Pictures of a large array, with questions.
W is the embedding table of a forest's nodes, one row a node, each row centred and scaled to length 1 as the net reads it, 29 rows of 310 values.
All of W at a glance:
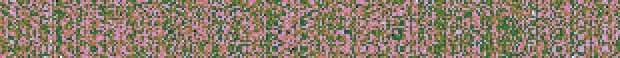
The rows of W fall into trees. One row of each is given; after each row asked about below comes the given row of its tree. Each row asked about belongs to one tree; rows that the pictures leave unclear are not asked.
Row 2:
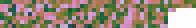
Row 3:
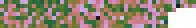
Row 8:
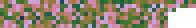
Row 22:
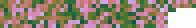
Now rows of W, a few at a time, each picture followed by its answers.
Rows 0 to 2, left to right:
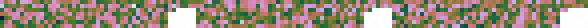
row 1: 8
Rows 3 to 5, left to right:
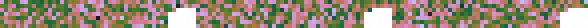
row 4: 8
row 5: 22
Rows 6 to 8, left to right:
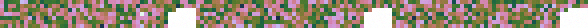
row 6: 3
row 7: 3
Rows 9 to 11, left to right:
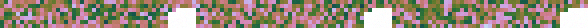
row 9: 22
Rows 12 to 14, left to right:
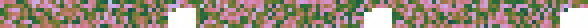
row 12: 8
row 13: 22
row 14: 8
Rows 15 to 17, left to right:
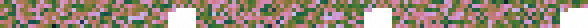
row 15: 2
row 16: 2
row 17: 8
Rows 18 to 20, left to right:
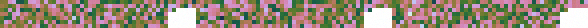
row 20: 22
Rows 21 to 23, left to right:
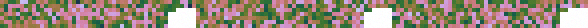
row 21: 3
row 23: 8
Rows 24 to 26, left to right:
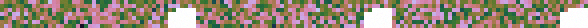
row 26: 22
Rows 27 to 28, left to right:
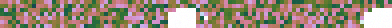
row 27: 2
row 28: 8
